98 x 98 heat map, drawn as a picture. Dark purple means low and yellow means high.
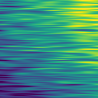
Ninth with the lowest average: bottom left. Mirror symmetry: none. Slope: up to the top right. Grain: streaks across. Ninth with the highest average: top right.
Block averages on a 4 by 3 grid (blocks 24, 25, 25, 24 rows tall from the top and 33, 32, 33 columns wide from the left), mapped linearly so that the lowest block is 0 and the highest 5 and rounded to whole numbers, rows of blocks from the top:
2 4 5
2 3 4
1 2 3
0 1 2
